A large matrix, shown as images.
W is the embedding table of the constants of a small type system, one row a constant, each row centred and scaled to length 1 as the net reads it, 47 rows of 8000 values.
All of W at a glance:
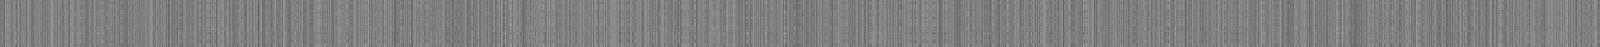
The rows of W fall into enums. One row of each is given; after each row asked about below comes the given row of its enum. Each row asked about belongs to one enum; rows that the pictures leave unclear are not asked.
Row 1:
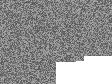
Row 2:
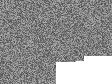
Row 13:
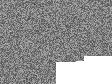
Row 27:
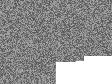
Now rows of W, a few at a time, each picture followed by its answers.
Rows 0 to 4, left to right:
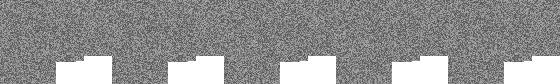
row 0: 1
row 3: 27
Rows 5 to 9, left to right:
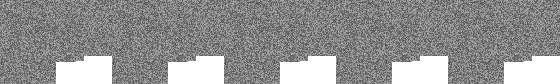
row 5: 1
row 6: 1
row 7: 1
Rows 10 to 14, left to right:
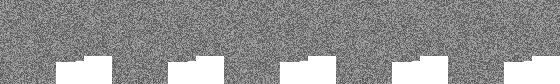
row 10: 2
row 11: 13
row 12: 27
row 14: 1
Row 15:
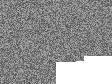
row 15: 13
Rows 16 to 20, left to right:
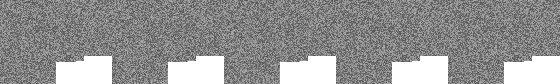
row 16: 1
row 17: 2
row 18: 27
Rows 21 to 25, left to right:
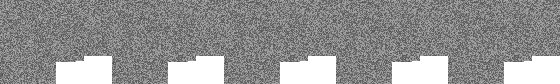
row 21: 2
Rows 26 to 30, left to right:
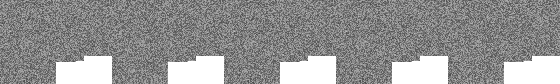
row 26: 13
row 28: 13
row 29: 13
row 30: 2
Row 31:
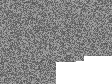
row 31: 1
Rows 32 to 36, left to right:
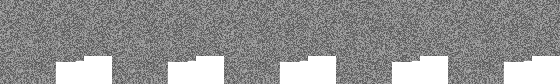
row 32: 27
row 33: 27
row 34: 27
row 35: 1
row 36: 27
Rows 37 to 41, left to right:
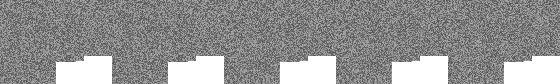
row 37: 1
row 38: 1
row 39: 27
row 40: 27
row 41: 2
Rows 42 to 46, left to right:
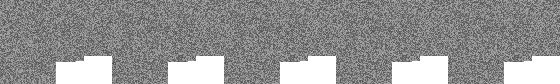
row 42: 27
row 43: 1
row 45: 1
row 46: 1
